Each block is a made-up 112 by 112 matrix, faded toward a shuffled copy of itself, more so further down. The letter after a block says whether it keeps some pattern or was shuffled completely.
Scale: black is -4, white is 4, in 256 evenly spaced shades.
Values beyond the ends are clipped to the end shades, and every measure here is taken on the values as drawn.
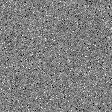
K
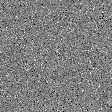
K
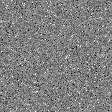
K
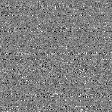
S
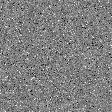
K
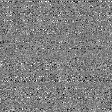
S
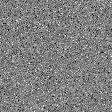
K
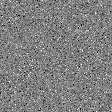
K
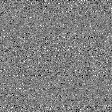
S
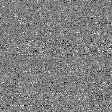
S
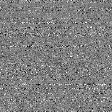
S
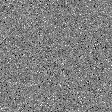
K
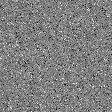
K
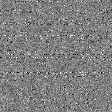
S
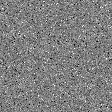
K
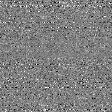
S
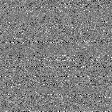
S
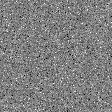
K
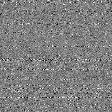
S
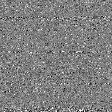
S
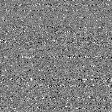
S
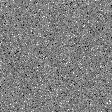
K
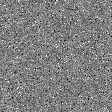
K
